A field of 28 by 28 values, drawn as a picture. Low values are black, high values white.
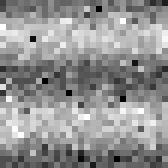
Stripes running across repeat 2 times from top to bottom. No row or column stands out. No seam splits the table. No overall slope runs across the table.
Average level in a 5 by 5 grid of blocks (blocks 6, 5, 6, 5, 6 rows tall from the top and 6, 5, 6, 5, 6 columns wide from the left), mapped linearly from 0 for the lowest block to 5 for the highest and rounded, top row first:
3 3 3 3 2
3 4 3 4 3
0 0 0 0 0
5 5 4 5 5
2 1 1 1 1
